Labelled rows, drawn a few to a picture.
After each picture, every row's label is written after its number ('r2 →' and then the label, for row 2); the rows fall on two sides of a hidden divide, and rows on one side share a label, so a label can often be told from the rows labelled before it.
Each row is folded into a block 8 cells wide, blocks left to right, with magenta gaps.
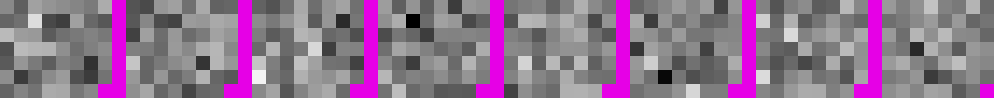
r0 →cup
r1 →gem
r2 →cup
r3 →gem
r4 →cup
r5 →cup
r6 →cup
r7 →cup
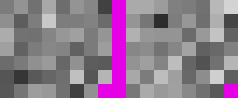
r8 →cup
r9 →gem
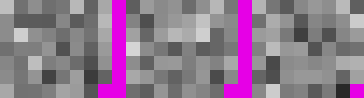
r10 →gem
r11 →cup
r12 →gem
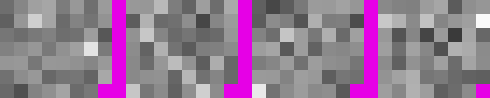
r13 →cup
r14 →gem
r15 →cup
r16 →gem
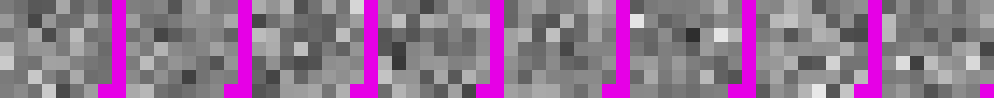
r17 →gem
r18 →gem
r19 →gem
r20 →gem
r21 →gem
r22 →gem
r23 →cup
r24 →gem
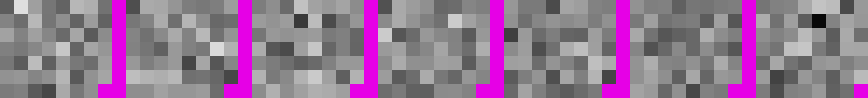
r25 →cup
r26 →cup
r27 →cup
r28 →cup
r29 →gem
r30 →gem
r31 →cup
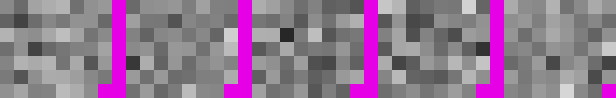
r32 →cup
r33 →cup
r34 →gem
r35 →gem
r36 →cup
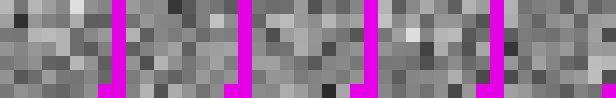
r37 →cup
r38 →gem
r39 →cup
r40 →cup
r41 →gem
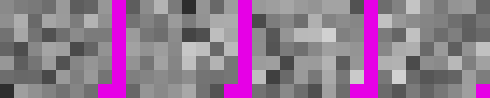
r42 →gem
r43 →gem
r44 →cup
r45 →cup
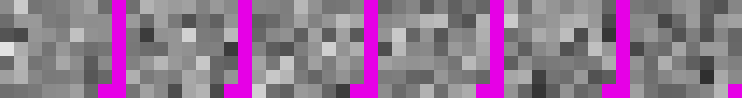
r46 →cup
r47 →cup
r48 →gem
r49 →gem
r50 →cup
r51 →gem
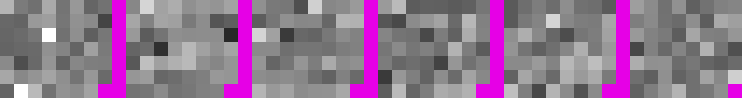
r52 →cup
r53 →cup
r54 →gem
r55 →gem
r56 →gem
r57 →gem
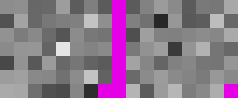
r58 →gem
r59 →gem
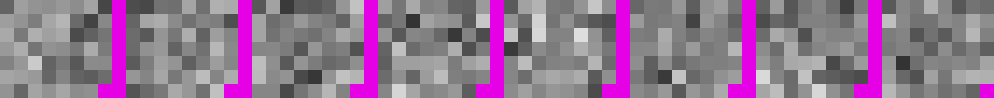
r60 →cup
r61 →cup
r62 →gem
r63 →gem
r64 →cup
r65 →cup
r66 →gem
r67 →gem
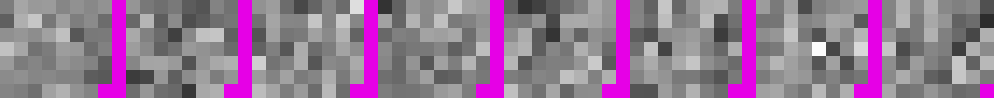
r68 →cup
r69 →gem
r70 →gem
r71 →cup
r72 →gem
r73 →cup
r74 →cup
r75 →cup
